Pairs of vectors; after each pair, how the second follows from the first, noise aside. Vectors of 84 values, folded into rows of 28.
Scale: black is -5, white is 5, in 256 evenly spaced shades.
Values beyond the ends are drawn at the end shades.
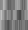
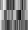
scaled up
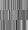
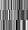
scaled up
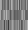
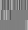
partly zeroed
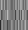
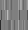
partly zeroed
